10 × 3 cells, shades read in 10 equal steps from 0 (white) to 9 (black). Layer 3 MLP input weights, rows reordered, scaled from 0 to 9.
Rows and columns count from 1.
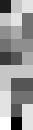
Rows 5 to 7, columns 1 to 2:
7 6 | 2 2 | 2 6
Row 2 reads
2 1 5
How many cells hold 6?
4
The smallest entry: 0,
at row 10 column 1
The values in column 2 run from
1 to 9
